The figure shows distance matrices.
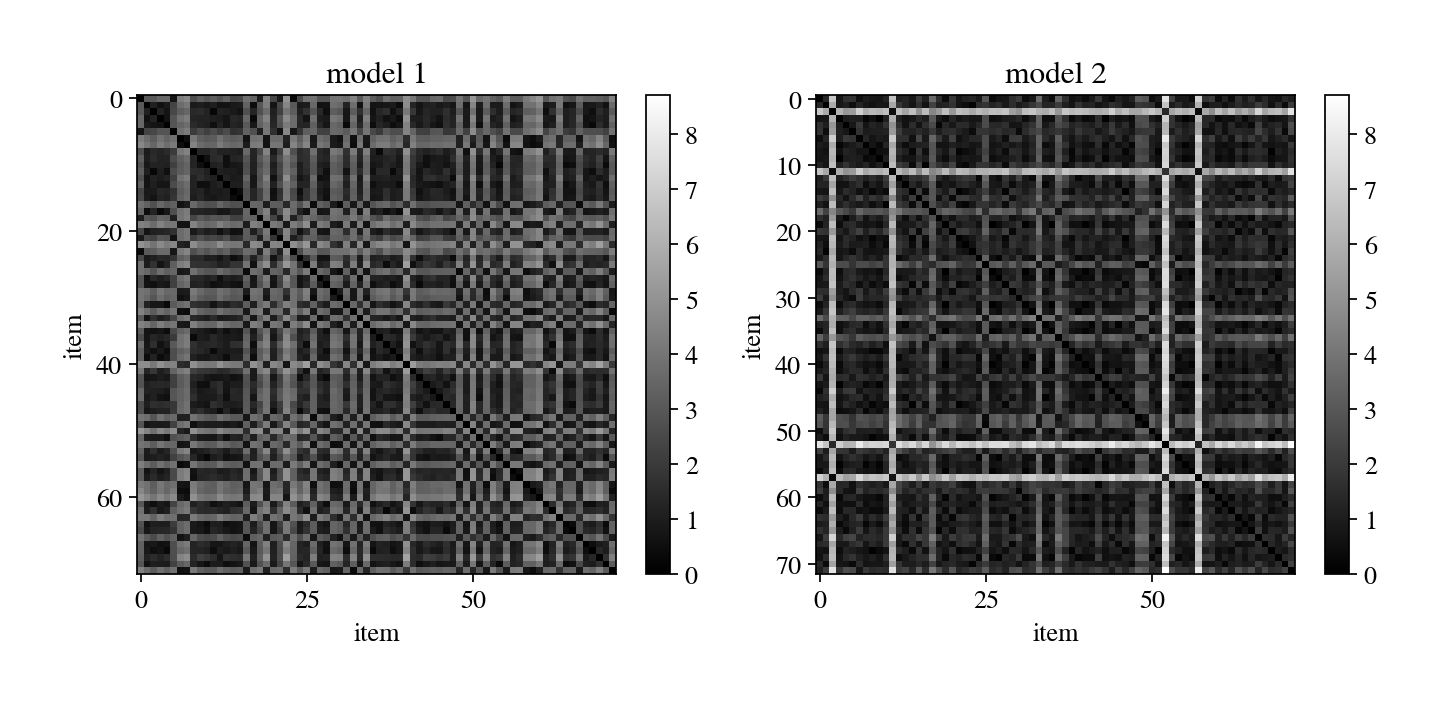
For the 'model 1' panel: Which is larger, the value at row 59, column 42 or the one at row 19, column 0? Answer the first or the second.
the second
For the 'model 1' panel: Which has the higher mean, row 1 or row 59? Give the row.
59
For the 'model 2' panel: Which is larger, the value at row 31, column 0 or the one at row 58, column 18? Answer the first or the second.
the second
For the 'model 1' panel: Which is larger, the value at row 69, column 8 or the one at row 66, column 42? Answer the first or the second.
the second
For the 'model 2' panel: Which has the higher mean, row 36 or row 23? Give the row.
36
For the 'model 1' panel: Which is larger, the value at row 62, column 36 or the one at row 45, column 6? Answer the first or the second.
the second
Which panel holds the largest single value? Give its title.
model 2
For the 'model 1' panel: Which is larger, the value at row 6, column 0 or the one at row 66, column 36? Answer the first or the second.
the first
